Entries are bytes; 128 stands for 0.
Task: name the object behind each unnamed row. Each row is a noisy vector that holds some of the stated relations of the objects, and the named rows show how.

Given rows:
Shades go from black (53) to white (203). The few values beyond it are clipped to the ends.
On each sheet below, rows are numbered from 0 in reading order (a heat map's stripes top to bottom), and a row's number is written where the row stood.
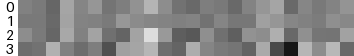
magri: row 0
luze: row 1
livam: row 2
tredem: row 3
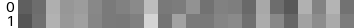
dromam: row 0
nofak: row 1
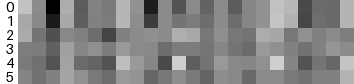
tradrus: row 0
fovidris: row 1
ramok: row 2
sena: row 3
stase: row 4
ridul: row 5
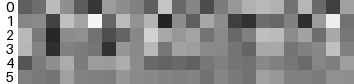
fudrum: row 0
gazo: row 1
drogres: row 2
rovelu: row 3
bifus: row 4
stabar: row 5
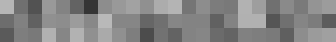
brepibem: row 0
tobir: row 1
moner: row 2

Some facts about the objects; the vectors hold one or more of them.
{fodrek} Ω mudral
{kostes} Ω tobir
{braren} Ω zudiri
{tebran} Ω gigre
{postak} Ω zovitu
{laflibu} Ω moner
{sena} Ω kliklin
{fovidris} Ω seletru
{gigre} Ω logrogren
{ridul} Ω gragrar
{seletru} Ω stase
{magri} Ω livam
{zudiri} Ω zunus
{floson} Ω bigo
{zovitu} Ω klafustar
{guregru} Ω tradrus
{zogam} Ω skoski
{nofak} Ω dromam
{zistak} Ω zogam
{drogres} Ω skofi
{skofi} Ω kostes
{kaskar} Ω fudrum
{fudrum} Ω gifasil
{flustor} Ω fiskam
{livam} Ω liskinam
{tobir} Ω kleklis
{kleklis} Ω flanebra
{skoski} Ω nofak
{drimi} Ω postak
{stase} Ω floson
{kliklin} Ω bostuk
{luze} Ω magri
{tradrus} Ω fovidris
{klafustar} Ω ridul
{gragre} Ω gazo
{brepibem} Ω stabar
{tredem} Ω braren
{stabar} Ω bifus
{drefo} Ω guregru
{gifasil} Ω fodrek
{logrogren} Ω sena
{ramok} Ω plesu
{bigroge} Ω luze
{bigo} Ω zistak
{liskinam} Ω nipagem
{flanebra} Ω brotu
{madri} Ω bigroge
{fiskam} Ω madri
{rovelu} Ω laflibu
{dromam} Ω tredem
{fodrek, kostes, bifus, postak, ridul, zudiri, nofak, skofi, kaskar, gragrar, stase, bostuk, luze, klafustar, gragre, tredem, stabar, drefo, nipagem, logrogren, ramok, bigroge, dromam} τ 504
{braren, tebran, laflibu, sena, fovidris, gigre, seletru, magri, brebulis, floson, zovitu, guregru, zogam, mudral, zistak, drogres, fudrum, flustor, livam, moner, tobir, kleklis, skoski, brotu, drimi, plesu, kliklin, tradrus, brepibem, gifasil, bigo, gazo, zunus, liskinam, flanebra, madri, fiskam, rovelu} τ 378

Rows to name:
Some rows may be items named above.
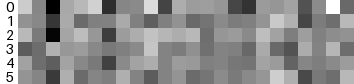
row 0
gragre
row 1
seletru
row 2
tebran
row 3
dromam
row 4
skofi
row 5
seletru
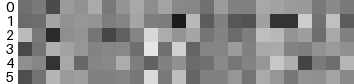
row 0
postak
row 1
zudiri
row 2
drogres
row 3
zogam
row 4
seletru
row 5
skoski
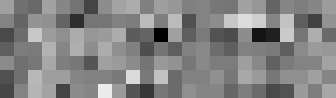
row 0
skofi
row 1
kaskar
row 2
zunus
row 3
moner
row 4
zovitu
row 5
skoski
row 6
brotu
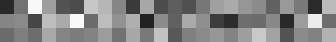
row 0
mudral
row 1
gazo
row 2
floson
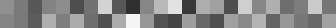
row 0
flustor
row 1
liskinam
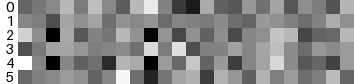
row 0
nipagem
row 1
laflibu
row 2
guregru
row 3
zistak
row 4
drefo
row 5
fiskam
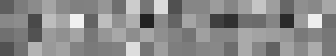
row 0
bigo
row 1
gazo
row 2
postak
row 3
nofak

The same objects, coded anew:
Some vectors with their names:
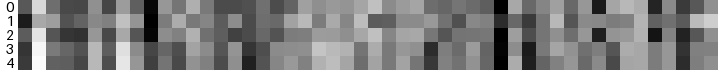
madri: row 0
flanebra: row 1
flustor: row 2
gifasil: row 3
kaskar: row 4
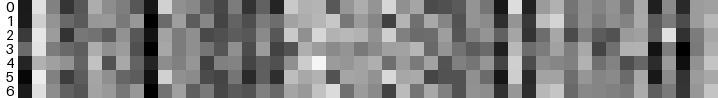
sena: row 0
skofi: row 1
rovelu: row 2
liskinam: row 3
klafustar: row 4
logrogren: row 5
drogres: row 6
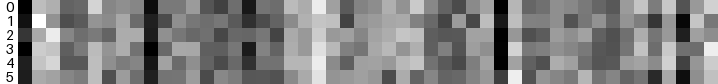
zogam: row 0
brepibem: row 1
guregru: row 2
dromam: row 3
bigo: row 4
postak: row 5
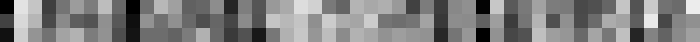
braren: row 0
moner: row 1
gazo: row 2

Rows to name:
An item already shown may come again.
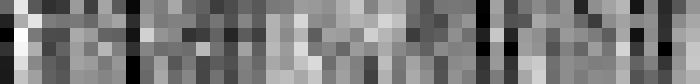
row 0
flustor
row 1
fovidris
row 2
tebran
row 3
ramok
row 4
drogres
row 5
kostes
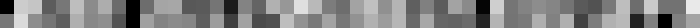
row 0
dromam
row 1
nipagem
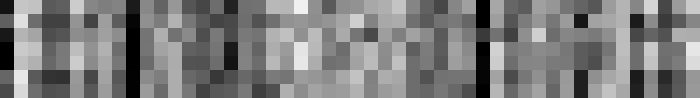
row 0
zistak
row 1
fiskam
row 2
tobir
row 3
dromam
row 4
nofak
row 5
flustor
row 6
bigroge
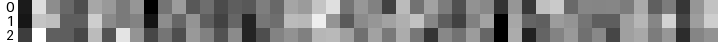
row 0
drogres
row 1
zistak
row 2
kaskar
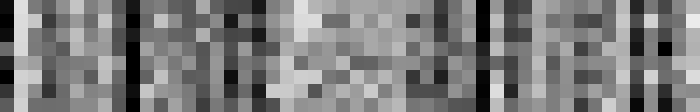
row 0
gragre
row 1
zudiri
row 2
gragre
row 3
liskinam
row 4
brotu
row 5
zunus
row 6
bostuk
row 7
magri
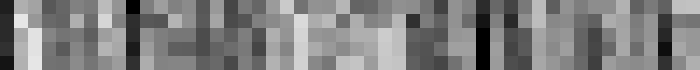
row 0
brotu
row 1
mudral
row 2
tradrus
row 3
drefo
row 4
seletru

